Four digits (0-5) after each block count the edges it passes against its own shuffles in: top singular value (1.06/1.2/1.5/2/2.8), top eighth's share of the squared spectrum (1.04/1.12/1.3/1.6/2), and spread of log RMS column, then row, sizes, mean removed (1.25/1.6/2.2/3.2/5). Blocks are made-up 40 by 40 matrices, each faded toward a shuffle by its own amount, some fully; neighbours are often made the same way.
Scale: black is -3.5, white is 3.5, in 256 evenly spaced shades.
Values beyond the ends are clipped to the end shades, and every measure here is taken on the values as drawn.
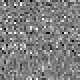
3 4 2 2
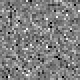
0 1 0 0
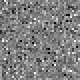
0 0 0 0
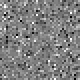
1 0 0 0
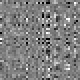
4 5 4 2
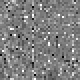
2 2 1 0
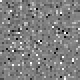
0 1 0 0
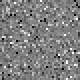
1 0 0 0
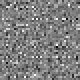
3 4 1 2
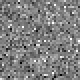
1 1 0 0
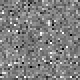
2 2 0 1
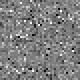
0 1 0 0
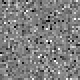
0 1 0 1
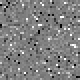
0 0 0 0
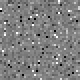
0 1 0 0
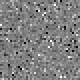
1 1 0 0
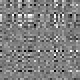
4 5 3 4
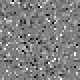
2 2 0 0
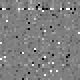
3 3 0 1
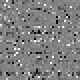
3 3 1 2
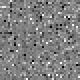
2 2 0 0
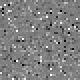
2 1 0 0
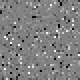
0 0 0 0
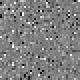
1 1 0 0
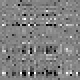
4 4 2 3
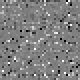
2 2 0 1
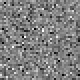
0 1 0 0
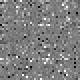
2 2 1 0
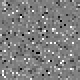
0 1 0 0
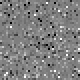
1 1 1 0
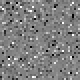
0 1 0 0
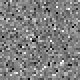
2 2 0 0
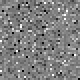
2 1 0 0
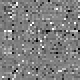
3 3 1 1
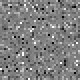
2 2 0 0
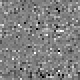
2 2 0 2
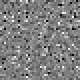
2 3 2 2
